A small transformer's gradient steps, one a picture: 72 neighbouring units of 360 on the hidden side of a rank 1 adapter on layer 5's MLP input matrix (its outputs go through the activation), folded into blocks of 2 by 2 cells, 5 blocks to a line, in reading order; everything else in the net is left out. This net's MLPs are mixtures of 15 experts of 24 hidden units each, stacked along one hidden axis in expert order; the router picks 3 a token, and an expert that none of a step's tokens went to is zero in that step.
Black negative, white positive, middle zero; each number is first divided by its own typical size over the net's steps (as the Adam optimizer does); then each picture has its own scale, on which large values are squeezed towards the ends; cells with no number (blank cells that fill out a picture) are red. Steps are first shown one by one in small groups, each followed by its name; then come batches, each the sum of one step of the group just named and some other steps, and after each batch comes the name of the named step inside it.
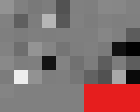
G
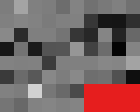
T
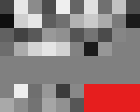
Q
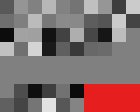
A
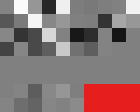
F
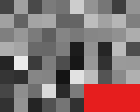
Q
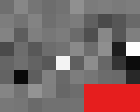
T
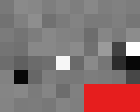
Q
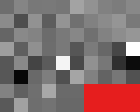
A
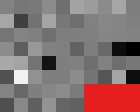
G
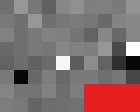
F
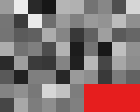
F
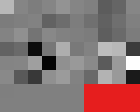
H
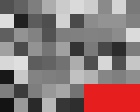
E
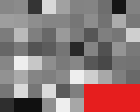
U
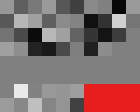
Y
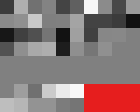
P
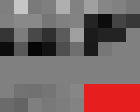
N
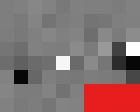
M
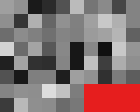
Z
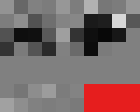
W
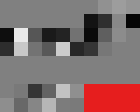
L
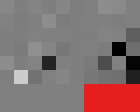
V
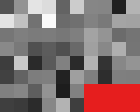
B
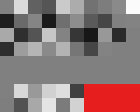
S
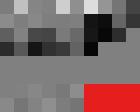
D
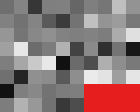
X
